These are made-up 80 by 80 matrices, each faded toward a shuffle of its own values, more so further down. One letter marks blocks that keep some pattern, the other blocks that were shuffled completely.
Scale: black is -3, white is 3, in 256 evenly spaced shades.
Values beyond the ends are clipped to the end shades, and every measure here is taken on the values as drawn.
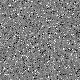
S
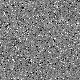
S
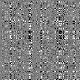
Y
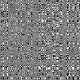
Y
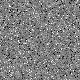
S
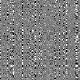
Y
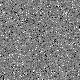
S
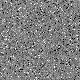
S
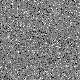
S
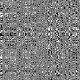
Y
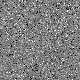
S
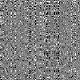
Y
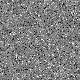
S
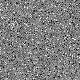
S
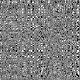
Y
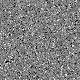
S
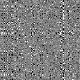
Y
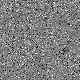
S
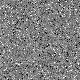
S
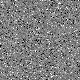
S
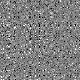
Y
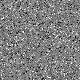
S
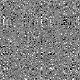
Y
